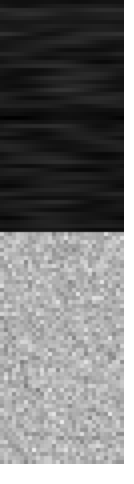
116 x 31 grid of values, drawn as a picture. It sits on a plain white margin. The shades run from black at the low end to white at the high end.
It is made of 2 by 1 panels. Panel 1,1: very low, streaked across, faint in contrast. Panel 2,1: high, fine-grained.
